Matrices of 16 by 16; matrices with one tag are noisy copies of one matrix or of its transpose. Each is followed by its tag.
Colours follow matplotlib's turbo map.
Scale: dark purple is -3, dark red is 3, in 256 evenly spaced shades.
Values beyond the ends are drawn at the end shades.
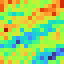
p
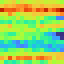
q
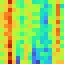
q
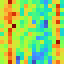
q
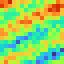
p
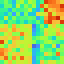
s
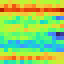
q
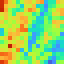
p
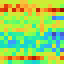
q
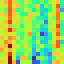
q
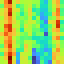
q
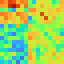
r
